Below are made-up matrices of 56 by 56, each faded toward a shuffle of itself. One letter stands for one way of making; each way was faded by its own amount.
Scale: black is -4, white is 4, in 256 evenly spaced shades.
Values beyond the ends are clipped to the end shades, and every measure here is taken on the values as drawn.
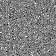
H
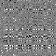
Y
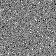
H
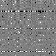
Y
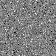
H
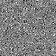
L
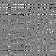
Y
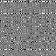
Y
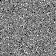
H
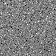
H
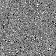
H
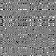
Y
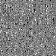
L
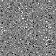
L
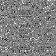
L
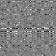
Y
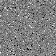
L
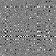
Y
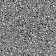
H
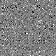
L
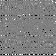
Y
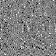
L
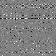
Y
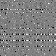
Y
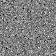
H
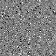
L
